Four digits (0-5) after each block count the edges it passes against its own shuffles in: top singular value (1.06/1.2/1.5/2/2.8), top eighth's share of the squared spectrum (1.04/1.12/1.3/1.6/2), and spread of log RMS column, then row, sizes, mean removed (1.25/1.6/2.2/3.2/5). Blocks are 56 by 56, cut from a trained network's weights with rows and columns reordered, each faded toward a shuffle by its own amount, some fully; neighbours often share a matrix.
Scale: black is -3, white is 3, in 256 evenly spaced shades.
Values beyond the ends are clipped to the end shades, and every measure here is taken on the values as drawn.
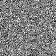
2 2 0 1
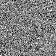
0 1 0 0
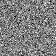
0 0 0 0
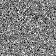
1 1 0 1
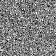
0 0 0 0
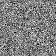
0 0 0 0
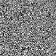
2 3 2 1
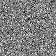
0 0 0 0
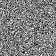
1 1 0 0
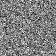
0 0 0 0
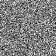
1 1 0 0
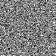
2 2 0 0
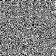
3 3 0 2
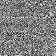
3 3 0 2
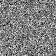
0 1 0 0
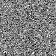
1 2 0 0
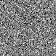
0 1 0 0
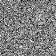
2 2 0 1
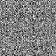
3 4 2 2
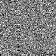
2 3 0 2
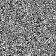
1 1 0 0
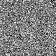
2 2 0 0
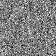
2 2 1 0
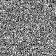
1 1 0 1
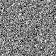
0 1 0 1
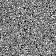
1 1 0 0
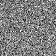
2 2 0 1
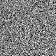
2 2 0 1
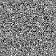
3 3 2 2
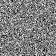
1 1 0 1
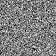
2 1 0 0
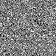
2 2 0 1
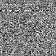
3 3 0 3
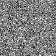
2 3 1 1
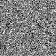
2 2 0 1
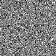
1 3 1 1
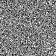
0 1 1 0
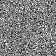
2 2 0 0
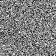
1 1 0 0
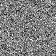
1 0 0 0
